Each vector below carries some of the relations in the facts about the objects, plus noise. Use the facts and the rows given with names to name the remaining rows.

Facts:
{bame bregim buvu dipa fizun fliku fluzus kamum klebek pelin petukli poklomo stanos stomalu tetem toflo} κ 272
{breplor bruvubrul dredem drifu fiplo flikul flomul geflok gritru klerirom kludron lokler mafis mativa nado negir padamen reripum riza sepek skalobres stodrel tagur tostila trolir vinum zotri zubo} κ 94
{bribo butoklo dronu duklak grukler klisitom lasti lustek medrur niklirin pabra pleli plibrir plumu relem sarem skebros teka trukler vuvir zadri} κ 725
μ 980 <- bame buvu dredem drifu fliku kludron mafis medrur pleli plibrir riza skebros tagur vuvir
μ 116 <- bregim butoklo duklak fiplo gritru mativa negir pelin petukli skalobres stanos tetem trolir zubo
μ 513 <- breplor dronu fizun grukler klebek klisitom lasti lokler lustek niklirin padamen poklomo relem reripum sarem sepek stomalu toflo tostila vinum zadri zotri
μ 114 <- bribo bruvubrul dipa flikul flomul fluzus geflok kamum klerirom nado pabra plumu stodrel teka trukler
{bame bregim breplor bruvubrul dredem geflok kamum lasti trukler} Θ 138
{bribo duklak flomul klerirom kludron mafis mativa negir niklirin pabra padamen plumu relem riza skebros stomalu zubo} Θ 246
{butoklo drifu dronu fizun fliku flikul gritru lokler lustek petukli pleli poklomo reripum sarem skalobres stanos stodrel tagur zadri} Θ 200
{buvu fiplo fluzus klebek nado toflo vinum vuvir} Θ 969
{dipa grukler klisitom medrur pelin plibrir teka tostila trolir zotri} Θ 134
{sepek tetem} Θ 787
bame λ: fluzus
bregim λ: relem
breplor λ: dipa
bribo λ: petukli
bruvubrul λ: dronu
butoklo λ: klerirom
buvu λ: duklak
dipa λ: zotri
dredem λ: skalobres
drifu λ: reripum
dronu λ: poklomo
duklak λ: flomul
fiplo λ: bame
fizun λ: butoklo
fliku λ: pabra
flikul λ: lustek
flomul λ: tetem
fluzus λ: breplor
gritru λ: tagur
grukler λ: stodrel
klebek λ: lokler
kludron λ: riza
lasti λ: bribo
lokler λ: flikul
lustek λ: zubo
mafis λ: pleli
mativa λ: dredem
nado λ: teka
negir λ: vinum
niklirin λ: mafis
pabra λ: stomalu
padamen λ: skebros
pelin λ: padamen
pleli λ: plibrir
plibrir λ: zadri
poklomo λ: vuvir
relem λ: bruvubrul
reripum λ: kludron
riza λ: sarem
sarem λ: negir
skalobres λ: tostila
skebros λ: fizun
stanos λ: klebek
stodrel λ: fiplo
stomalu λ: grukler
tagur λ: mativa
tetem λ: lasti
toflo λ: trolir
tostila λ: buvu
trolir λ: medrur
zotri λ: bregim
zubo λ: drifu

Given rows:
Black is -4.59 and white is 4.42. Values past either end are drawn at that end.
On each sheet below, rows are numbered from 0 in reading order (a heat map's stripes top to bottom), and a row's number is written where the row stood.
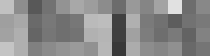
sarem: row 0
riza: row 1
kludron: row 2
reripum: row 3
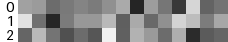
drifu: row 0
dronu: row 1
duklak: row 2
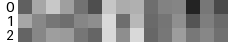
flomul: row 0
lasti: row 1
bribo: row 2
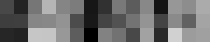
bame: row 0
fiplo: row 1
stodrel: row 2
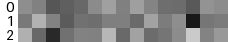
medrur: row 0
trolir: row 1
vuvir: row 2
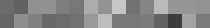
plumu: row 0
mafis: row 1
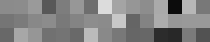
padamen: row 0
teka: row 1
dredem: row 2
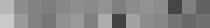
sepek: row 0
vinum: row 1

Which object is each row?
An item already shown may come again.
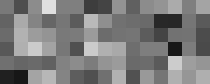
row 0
dipa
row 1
dredem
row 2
buvu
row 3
flomul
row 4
pleli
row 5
pabra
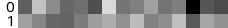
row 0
mativa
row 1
niklirin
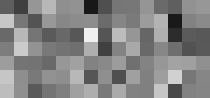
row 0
stomalu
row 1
zotri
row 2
duklak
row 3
tetem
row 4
zadri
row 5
klebek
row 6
klisitom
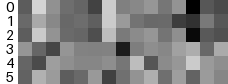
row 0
mativa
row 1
dredem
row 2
mativa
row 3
bregim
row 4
trukler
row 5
pelin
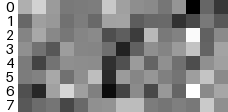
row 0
tostila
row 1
tagur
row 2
stanos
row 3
bregim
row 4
grukler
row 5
fizun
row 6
fluzus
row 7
skebros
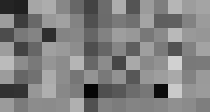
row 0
pabra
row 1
breplor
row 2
butoklo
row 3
breplor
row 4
klebek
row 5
bruvubrul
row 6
fliku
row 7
toflo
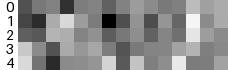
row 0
butoklo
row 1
fluzus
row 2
kamum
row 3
poklomo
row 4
relem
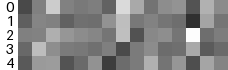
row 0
klerirom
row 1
mafis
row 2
flikul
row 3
petukli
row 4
pelin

